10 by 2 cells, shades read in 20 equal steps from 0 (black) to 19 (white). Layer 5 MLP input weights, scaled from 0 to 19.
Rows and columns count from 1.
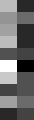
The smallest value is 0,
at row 6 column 2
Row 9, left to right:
12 8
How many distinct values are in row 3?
2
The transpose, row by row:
14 11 12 14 6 19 15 5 12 3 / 3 8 3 3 5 0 6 6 8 5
